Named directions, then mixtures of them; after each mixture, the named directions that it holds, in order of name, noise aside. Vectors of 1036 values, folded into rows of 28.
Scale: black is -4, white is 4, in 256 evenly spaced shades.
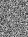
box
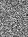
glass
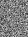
box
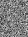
box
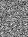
box, glass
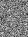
box, glass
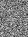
box, glass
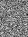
box, glass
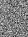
box, glass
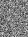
box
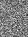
glass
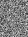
box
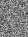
box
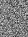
box, glass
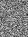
box, glass
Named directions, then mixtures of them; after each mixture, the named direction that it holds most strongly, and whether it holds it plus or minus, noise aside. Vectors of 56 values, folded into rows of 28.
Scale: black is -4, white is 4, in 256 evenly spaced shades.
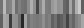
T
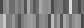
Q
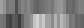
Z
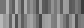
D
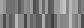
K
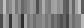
T, plus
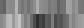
Z, minus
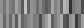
D, plus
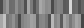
Q, plus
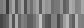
D, minus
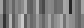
T, minus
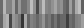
T, plus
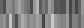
K, minus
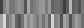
Q, plus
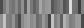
Q, plus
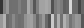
Q, plus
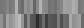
Z, minus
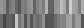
K, plus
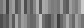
D, minus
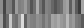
T, minus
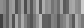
D, minus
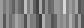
K, plus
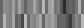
K, minus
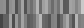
D, minus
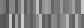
D, minus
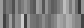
T, minus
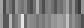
T, minus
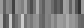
T, minus
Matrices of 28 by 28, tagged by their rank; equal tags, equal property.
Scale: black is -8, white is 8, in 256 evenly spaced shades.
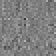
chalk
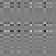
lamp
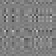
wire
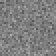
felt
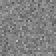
felt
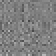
chalk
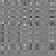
wire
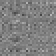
chalk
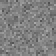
felt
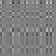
lamp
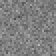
felt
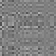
wire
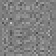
chalk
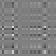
lamp
